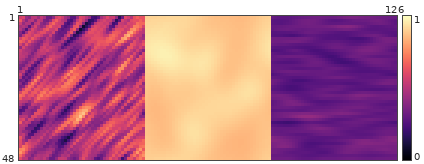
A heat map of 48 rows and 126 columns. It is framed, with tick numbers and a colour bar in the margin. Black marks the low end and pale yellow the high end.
The table splits into one row of 3 panels. Panel 1,1: middling, slanting up to the right, strong in contrast. Panel 1,2: very high, smooth, faint in contrast. Panel 1,3: low, streaked across, faint in contrast.
